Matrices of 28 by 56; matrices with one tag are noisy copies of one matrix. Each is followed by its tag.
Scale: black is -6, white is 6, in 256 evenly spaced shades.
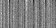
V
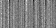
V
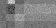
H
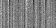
V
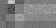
H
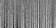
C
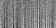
C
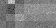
H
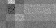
H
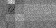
H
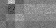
H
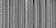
V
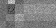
H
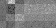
H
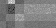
H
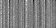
V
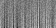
C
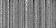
V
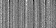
V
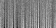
C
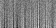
C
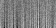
C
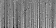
C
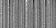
V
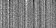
V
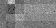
H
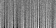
C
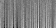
C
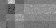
H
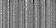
V
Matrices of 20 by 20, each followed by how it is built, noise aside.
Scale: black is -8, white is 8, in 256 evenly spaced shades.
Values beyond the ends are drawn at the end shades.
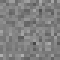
low rank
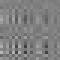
low rank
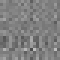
low rank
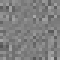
low rank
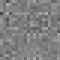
low rank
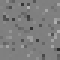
sparse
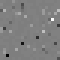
sparse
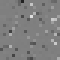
sparse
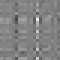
low rank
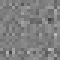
low rank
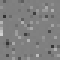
sparse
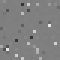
sparse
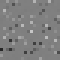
sparse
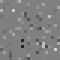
sparse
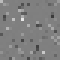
sparse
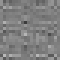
low rank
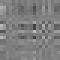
low rank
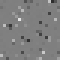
sparse
